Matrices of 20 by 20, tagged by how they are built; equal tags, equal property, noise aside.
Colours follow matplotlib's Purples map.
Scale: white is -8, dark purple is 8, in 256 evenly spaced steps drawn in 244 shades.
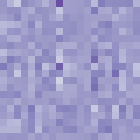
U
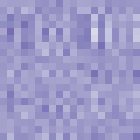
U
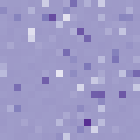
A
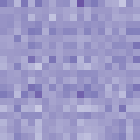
U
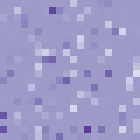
A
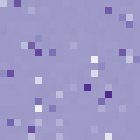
A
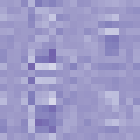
U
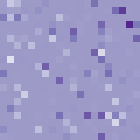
A
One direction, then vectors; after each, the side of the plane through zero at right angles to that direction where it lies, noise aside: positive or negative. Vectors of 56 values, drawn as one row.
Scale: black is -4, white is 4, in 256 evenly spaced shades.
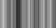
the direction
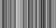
negative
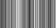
negative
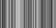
negative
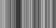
positive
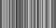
positive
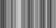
negative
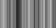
positive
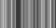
positive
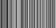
negative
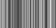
positive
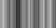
positive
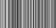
positive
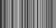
negative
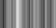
negative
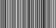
negative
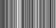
negative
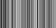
negative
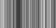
positive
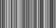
negative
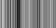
positive
